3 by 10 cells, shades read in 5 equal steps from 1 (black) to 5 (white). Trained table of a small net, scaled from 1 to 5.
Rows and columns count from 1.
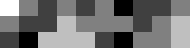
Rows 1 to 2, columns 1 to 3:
5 3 2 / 3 2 2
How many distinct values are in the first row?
4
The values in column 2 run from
1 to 3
